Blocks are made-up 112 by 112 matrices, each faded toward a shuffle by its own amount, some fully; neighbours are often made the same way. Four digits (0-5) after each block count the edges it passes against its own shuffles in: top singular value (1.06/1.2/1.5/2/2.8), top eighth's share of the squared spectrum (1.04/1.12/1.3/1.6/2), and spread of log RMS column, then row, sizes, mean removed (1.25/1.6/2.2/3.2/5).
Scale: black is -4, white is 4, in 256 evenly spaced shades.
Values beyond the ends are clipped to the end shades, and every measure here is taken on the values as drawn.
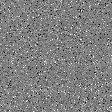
2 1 0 0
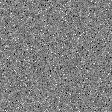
0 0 0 0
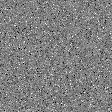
0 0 0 0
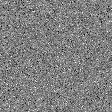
1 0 0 0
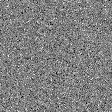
1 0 0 0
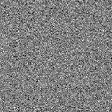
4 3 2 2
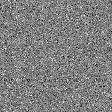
3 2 0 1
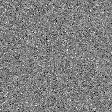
2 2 0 0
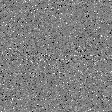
1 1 0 1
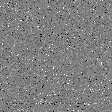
1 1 0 0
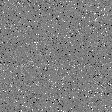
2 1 0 0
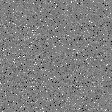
3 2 0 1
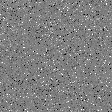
2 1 0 0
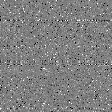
4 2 1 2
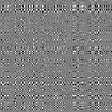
5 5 4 4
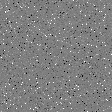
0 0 0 0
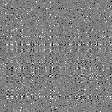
5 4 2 3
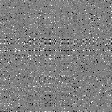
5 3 2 2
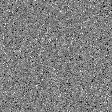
0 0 1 0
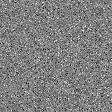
0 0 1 0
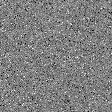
0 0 0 0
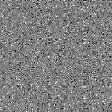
4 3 1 2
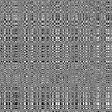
5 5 4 4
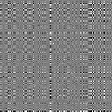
5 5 4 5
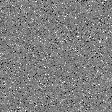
2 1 0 0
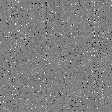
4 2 1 0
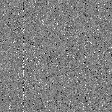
2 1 2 0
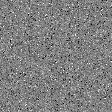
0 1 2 0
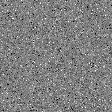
0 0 1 0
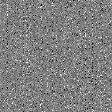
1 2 3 0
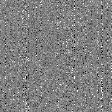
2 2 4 0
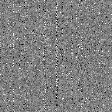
2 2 3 0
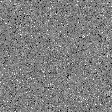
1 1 1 0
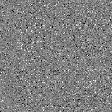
4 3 2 2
